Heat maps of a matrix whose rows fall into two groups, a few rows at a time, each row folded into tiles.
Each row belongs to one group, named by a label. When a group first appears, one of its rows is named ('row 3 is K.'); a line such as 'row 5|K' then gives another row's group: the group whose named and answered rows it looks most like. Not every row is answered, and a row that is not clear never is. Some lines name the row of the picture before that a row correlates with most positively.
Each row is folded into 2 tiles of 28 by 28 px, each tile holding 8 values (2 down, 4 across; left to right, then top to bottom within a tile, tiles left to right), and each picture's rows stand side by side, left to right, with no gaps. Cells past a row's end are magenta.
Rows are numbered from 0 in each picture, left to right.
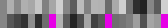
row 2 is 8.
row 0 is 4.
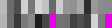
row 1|8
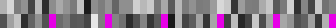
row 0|8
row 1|8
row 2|4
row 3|4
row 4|4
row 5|4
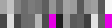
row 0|8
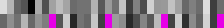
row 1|8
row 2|4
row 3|8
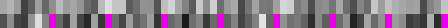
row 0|8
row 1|8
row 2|8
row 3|4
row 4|8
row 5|8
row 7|8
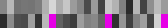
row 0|4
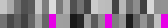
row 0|8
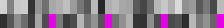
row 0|8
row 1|8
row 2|8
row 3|8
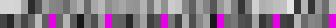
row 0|8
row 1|4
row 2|4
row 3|8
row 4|4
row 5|8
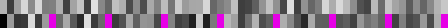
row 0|4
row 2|8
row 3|4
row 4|4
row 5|4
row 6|8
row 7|4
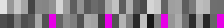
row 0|8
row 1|8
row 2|4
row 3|4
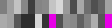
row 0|8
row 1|8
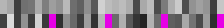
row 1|4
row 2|8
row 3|8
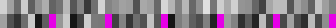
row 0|4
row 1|4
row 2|8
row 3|8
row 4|8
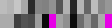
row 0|8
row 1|4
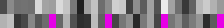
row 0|4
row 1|8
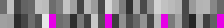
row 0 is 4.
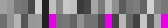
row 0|8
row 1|8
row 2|4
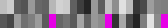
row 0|8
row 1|8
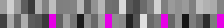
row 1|4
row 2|4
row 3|4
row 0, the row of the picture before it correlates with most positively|1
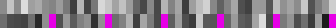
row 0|4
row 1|4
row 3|4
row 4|8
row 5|8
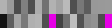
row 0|8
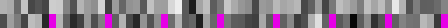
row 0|8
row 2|4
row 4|8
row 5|8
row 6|4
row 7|8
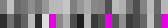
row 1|4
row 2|8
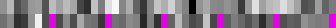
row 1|8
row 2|8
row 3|8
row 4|4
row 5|8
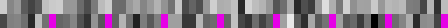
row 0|8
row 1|8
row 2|4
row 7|8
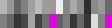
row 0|4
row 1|8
